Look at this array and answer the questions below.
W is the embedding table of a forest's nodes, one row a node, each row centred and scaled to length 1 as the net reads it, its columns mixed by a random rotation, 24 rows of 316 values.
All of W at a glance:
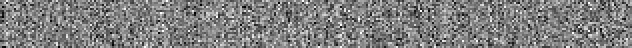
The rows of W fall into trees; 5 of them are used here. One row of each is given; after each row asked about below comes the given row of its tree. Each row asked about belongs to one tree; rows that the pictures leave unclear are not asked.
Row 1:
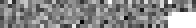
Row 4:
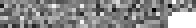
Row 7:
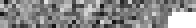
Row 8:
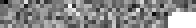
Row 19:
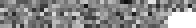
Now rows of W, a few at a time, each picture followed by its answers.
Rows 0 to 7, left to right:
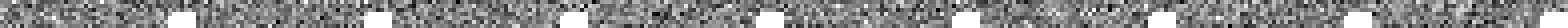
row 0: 19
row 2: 4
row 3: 7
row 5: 8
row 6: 7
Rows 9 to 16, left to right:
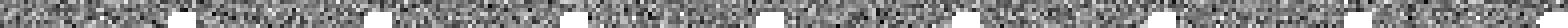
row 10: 8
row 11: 4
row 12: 1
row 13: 7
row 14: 19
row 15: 1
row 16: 19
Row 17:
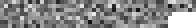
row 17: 4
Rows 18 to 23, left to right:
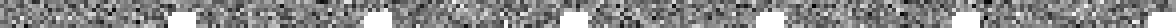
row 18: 4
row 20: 8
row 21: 19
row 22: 19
